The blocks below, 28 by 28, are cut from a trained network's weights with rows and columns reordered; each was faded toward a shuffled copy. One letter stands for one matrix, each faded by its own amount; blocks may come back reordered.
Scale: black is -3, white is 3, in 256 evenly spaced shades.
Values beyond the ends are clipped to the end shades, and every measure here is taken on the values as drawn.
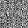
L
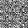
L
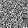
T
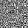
L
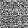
T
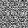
L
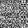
L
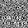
T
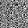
L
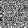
L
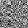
L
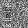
L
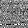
T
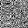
T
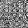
L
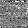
T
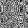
L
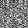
L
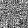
L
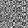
L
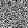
T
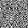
T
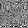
T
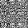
L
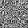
L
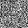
L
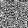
L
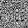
T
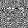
T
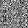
L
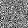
L
